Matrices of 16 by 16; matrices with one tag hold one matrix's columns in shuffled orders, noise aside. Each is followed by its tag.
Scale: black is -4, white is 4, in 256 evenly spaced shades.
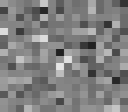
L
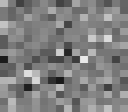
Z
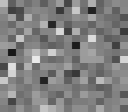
L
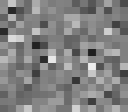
L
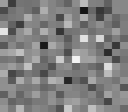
L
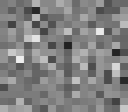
L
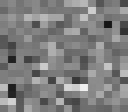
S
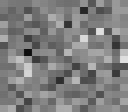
L
